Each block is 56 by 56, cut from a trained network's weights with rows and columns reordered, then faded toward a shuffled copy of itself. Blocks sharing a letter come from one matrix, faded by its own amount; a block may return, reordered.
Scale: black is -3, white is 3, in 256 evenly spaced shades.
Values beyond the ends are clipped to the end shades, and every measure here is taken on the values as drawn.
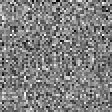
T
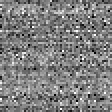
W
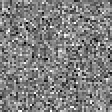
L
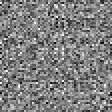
T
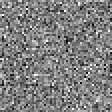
L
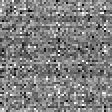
W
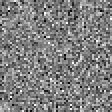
L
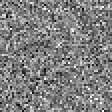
L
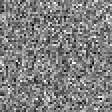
L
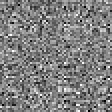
T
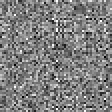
T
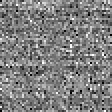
W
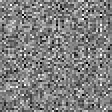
T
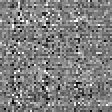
W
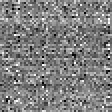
W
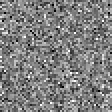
L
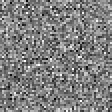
L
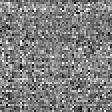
W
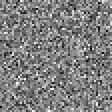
L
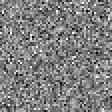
L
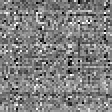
W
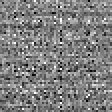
W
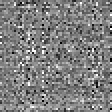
W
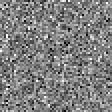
L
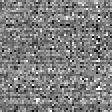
W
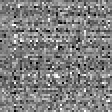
W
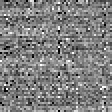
W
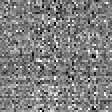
W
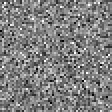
L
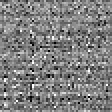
W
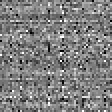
W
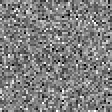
L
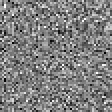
T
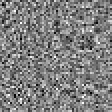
T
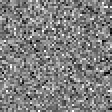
L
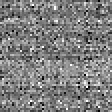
W
